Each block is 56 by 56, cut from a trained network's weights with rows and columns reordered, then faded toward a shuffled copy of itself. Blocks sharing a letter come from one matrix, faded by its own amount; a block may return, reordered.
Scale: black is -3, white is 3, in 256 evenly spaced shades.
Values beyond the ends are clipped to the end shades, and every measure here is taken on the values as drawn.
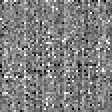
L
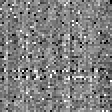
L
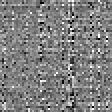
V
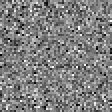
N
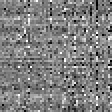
V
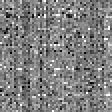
L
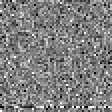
N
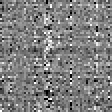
V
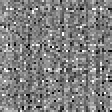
L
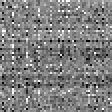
V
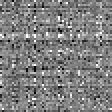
V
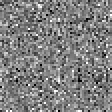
N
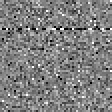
N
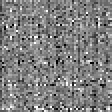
L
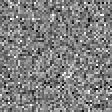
N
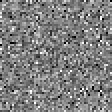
N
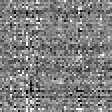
V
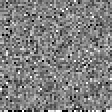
N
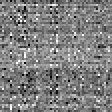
V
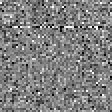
N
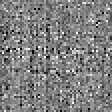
L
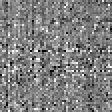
L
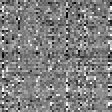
V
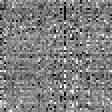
V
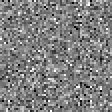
N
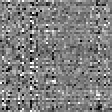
V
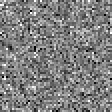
N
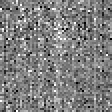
L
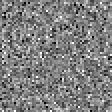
N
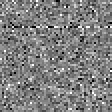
N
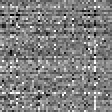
V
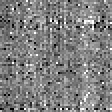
L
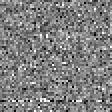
N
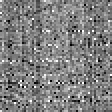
L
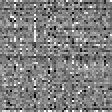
V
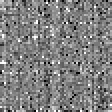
L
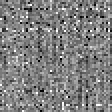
L
